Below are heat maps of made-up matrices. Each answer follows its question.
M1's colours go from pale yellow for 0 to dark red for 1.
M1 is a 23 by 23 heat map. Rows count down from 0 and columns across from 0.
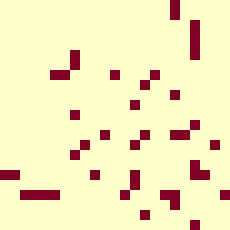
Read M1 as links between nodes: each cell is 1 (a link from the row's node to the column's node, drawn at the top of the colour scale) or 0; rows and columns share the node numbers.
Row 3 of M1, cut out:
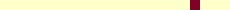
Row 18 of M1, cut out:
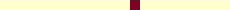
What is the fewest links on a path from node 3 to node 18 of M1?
4
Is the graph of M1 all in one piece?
yes
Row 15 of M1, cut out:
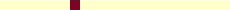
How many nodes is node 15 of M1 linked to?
1
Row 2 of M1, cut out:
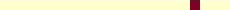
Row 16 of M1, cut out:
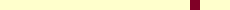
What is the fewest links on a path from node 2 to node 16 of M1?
2
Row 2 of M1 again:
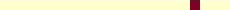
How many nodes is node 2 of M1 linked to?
1
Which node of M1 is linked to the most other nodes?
node 19
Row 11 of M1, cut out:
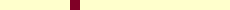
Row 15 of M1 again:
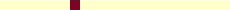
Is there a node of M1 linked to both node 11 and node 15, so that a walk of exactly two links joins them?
yes
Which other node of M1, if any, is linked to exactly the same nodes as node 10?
node 18
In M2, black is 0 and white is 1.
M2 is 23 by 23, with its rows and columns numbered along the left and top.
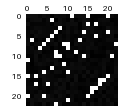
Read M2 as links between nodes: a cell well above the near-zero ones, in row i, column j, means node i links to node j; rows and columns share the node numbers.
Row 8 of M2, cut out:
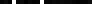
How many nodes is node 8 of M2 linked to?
2
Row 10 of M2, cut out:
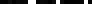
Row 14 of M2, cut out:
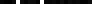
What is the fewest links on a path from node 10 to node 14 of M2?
1
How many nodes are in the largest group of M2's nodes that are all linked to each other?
3
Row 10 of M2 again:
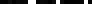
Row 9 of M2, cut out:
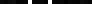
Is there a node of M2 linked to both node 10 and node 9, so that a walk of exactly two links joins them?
yes
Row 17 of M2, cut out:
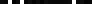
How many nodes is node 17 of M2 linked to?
3
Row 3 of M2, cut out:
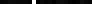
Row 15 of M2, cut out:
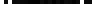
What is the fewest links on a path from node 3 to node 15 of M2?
6
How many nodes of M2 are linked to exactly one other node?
8
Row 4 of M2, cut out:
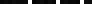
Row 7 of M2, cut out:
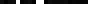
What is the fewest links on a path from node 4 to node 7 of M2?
1
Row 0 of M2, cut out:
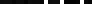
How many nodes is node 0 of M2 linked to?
3
